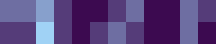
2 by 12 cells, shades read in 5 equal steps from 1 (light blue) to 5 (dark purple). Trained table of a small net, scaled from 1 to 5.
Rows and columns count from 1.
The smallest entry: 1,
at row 2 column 3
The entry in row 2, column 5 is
5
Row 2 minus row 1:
1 1 -1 0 0 -1 -1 1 0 0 0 1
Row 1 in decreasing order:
5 5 5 5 4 4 4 3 3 3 3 2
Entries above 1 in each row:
12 11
